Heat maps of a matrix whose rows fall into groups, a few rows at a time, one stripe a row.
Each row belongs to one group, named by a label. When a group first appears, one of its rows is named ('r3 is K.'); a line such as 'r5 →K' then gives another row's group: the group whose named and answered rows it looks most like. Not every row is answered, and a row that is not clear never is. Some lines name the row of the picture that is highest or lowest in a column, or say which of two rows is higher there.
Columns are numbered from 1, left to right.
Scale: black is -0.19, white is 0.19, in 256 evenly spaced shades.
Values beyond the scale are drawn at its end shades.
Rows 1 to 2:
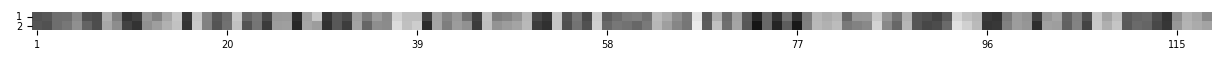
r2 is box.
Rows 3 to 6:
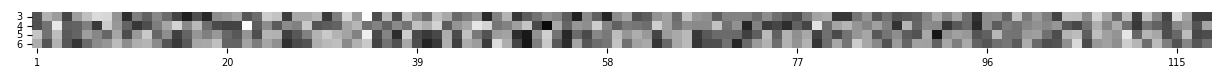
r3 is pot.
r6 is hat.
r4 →box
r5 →hat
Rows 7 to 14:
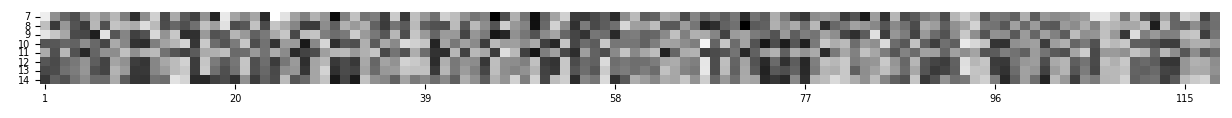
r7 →pot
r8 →hat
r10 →box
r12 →box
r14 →box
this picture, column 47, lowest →9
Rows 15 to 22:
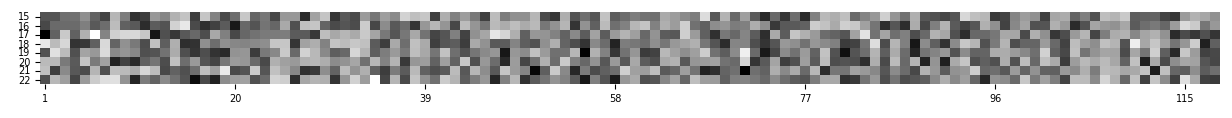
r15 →box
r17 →hat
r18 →pot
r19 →pot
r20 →pot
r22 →pot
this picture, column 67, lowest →21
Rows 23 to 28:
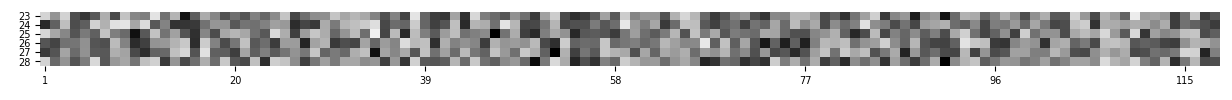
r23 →hat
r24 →hat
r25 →pot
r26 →box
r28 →hat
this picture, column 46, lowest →25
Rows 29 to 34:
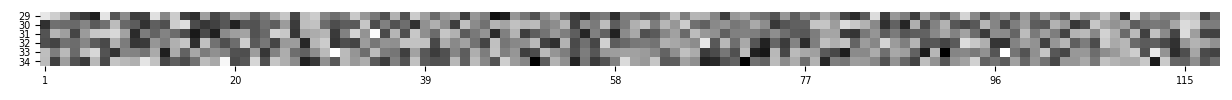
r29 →pot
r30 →box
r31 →pot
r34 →hat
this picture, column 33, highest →30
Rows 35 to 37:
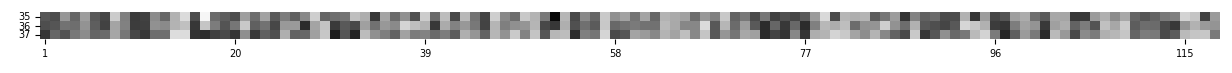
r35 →box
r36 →box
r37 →box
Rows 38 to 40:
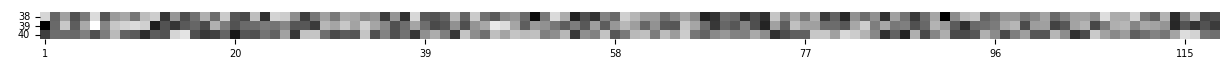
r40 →box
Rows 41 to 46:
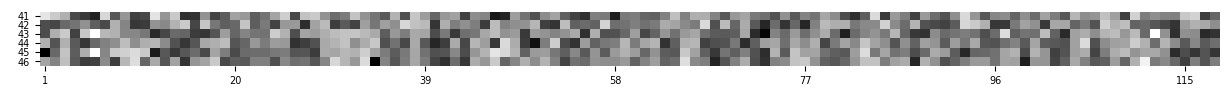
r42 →box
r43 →pot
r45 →hat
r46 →hat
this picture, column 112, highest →43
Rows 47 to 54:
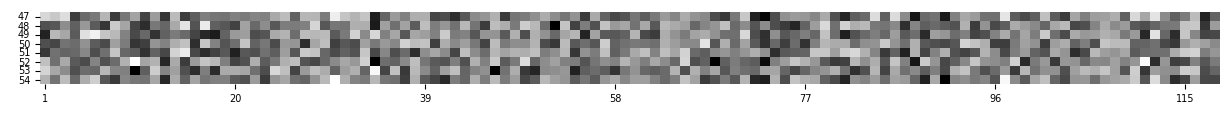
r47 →pot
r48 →box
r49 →pot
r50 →box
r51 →box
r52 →hat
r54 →hat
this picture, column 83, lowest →53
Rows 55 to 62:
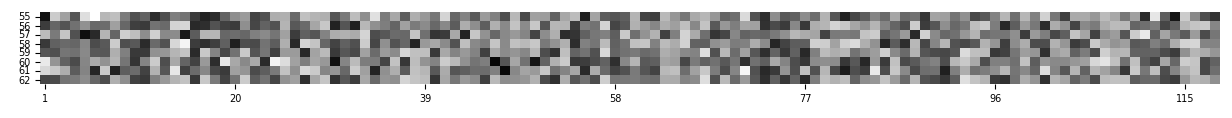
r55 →pot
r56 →box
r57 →hat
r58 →box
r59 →box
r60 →pot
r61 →pot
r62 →box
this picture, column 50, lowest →60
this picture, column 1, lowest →55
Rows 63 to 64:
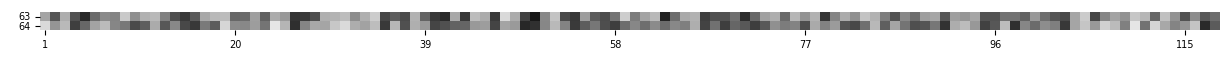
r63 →hat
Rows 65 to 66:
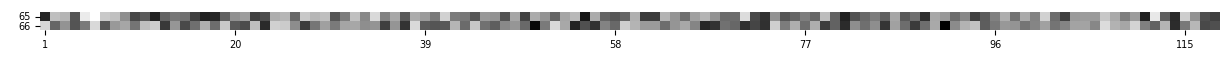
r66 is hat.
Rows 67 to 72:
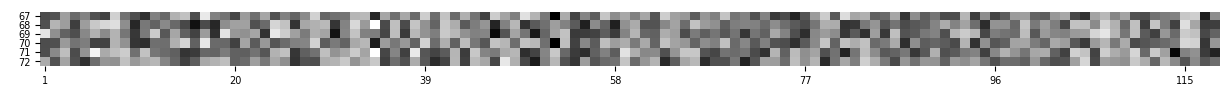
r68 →pot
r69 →pot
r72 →hat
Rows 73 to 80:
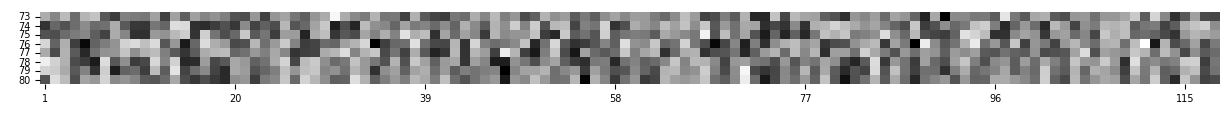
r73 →hat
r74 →box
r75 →box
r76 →hat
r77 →hat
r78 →pot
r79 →pot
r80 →pot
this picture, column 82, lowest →78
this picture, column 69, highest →75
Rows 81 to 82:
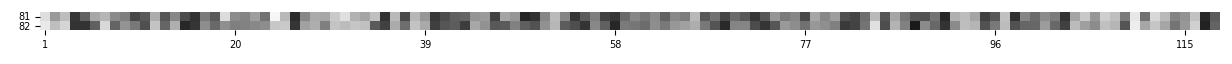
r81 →pot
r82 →pot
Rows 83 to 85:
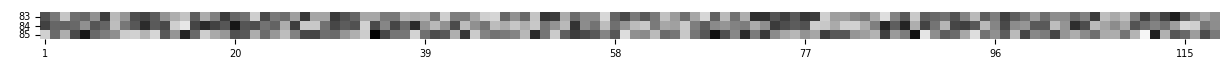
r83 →box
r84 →box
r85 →hat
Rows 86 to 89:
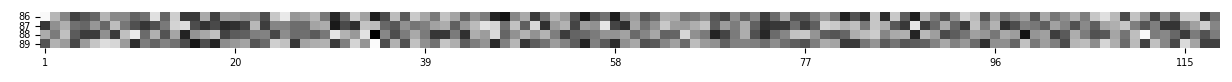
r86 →pot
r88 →hat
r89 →pot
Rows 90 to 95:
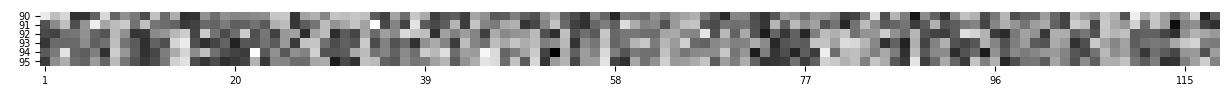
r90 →pot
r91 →hat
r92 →box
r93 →box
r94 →box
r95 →box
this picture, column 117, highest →95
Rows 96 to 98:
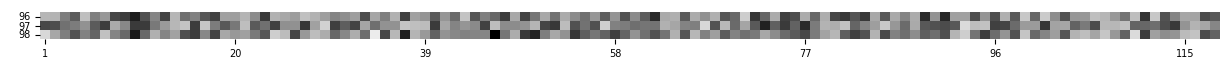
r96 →pot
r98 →pot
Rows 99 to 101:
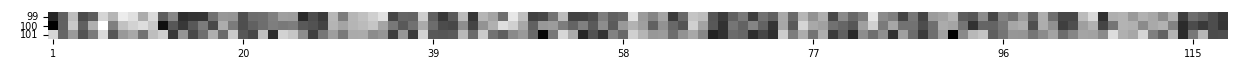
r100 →hat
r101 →hat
